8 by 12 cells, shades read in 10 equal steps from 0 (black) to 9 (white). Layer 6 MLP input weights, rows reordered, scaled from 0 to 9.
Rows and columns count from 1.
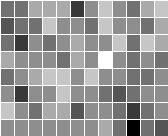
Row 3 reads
4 2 5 4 5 6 5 5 7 4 7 6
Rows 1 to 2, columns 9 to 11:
5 4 6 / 5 5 4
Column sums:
38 32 40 45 45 37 41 48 38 27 39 41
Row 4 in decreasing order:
9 6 6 5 5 5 5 5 5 4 4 4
